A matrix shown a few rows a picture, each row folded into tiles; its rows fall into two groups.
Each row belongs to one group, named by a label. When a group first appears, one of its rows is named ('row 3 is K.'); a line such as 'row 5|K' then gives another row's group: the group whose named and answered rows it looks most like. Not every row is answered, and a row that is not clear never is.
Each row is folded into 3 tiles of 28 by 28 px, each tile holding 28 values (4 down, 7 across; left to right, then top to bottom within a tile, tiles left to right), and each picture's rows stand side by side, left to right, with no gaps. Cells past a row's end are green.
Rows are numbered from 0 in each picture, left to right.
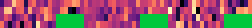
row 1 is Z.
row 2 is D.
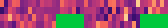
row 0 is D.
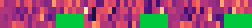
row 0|Z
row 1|D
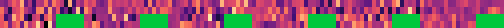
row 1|D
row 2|Z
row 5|D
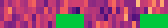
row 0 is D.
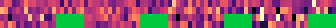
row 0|D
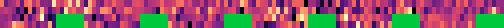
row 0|Z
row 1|D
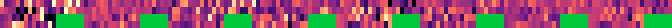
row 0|Z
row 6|Z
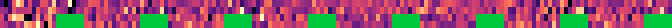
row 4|D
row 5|D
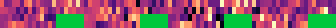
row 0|Z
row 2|Z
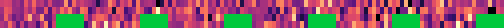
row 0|D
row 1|D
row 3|Z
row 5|D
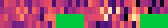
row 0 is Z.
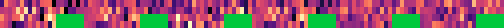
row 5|Z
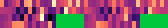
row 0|Z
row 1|Z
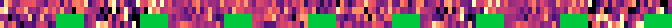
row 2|Z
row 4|D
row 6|Z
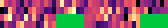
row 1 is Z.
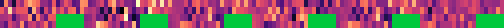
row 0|D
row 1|Z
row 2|Z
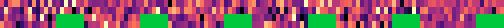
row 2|D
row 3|Z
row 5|D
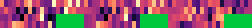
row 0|Z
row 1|Z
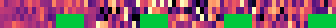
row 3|D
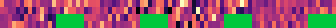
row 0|Z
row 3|D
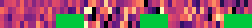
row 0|D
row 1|D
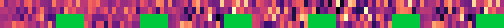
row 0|Z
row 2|Z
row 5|Z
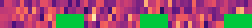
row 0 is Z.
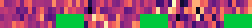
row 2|D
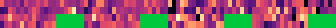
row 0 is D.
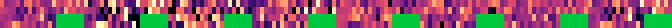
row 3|D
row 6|D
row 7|Z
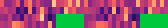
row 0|Z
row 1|Z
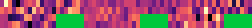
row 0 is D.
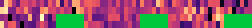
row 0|D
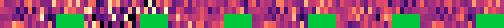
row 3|Z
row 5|Z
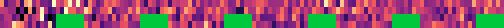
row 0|Z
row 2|D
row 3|D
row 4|D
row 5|Z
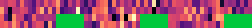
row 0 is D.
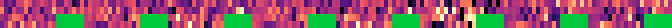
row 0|D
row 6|Z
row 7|Z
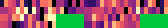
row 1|D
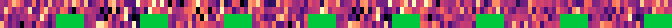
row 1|Z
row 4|Z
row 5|D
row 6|D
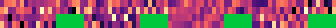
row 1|D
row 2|D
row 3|D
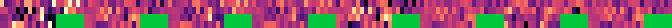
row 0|Z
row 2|Z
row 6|D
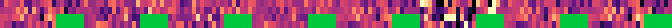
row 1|Z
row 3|Z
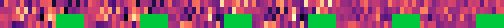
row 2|Z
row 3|Z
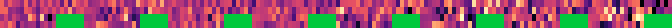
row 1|Z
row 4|D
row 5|Z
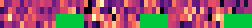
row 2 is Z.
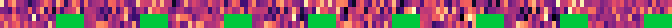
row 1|Z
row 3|Z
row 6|Z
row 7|D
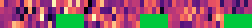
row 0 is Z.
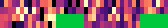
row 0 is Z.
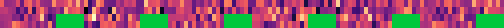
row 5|Z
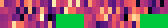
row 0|Z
